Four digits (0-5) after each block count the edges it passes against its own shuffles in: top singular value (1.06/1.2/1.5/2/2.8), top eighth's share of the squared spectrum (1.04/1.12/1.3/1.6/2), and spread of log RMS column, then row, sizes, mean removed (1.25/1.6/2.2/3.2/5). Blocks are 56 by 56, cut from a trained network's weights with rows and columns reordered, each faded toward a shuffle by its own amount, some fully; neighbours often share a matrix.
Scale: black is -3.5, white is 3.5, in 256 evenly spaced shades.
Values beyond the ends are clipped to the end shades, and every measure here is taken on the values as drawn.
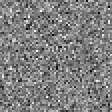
3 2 0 0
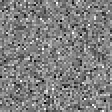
1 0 0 0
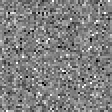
2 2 1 1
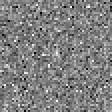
2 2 0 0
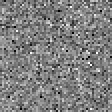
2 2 0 0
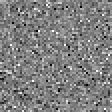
1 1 0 0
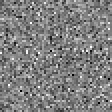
1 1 0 0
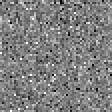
2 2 0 0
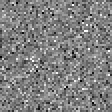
0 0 0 0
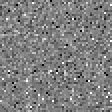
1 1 0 0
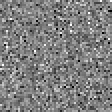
0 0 1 0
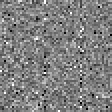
3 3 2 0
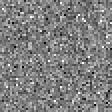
2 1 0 0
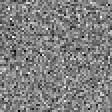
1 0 0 0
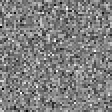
2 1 0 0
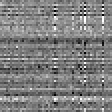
5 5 3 3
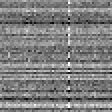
5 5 2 4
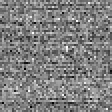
3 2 1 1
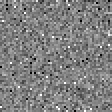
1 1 0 0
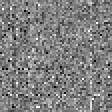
2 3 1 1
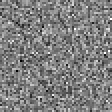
3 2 0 0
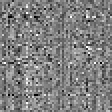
3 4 2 2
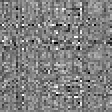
3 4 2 3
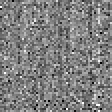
2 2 1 0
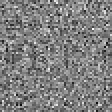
3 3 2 1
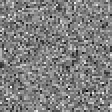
1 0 0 0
